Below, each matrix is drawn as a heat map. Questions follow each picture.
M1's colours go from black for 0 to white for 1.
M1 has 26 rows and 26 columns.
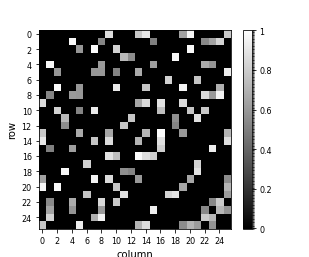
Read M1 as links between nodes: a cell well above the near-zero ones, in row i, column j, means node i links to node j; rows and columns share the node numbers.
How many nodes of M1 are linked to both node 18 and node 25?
1
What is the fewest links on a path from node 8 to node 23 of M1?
1
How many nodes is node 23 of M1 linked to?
7
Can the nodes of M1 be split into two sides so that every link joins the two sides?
no
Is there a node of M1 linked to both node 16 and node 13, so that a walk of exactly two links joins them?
yes
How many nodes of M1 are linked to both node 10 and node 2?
3
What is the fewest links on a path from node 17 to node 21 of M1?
1
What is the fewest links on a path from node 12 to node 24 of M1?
5
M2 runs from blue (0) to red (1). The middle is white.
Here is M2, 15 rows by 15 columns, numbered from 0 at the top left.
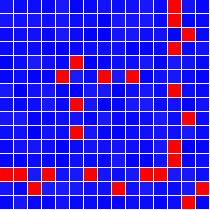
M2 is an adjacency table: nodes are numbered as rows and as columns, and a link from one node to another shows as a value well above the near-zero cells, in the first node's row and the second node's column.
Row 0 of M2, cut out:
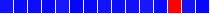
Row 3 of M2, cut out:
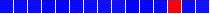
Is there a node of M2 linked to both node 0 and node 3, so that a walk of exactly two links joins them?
yes
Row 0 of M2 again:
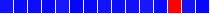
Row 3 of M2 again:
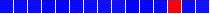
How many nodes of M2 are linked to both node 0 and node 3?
1
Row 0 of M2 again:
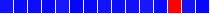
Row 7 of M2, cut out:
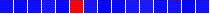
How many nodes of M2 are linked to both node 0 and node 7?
0
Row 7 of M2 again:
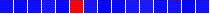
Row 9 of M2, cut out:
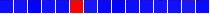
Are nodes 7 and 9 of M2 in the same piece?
yes
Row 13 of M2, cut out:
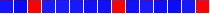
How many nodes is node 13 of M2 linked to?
3
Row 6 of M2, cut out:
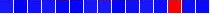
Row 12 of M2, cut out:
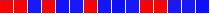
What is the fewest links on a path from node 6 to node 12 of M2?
1
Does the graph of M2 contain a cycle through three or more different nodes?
no
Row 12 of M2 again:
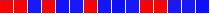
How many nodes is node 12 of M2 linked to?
6
